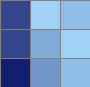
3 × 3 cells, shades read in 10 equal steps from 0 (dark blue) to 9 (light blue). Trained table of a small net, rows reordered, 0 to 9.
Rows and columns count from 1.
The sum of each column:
4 22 25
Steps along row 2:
up up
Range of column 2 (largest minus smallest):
3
